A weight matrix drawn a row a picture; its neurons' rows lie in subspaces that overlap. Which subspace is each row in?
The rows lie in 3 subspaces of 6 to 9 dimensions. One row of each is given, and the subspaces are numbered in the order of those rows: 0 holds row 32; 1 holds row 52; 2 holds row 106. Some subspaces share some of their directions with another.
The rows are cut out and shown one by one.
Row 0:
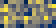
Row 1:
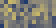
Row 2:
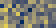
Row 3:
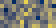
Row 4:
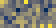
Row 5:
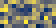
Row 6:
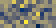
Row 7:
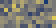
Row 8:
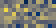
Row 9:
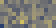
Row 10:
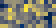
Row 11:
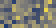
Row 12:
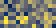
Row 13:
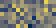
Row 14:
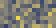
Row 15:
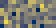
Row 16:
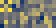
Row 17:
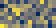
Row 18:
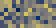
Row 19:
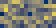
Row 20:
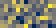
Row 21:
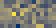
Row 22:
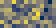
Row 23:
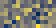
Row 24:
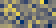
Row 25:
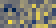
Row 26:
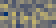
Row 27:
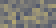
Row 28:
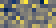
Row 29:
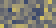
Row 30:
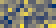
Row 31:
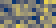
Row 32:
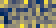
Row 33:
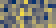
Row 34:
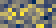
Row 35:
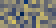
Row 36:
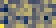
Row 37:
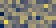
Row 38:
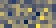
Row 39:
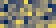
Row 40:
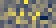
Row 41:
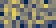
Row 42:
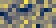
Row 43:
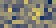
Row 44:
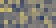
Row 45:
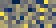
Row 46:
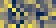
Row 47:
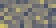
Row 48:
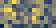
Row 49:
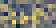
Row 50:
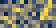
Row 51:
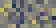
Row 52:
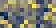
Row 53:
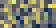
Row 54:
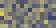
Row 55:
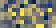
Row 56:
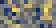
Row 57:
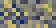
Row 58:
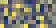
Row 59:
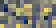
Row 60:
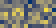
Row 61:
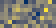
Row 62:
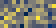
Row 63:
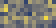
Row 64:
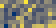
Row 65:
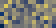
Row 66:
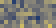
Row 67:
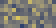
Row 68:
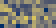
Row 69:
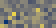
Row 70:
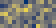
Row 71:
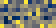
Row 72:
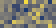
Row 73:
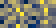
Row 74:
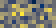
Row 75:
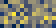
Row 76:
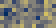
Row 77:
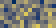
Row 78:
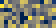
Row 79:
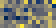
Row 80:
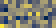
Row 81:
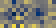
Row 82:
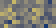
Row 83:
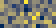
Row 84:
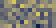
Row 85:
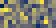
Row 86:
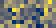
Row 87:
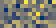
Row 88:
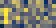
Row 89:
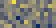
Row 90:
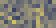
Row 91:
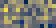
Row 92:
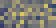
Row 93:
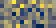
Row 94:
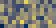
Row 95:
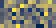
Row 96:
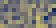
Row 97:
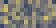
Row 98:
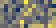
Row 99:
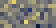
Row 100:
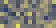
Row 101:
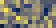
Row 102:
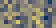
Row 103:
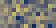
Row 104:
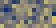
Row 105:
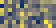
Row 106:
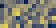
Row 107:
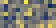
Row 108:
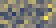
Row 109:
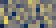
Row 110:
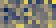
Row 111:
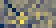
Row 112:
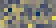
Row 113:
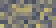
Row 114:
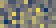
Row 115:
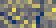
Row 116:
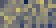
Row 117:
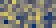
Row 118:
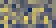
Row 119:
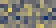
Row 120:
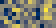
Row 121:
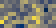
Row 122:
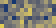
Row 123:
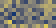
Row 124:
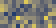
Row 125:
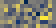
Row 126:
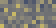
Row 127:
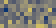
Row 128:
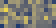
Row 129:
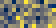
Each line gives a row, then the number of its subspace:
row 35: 1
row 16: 2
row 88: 0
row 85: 2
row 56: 0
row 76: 0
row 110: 1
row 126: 0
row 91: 0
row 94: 0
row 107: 0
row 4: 0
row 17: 2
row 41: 2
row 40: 1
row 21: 1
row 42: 0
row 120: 0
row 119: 2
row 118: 2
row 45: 2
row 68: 0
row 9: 2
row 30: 2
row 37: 2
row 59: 0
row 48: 2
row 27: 0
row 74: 1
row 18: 2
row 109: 0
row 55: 1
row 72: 1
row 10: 1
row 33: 1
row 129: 1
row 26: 0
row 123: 2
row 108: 1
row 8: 1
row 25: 2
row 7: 2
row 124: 2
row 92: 2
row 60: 1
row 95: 1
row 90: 1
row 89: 1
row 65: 2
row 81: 2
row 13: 2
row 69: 0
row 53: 1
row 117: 2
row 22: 0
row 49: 0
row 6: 0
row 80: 1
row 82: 2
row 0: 0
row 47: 2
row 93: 0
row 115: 1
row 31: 2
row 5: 0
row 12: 2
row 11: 1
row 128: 1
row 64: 2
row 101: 0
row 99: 1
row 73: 2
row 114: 0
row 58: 0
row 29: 0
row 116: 0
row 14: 0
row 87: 0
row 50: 0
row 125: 1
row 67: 1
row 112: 2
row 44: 2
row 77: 0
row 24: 2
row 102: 2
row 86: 1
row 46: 2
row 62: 2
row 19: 2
